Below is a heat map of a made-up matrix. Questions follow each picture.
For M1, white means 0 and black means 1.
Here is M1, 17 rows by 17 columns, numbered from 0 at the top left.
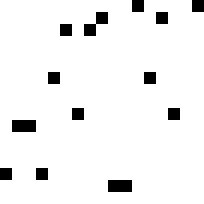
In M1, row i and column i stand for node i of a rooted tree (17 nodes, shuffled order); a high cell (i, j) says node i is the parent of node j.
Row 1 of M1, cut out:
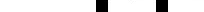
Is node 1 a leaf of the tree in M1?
no
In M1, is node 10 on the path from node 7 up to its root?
yes
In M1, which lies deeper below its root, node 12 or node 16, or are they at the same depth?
node 16
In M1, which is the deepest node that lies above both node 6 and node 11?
9
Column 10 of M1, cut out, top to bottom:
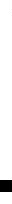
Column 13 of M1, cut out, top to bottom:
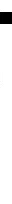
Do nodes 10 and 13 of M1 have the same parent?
no
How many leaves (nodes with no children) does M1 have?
9
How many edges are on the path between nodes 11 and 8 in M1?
7
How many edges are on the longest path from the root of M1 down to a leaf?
4
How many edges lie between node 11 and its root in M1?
4
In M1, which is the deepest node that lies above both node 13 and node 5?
10
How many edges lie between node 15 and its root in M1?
0
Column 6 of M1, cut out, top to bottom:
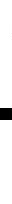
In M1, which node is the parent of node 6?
9
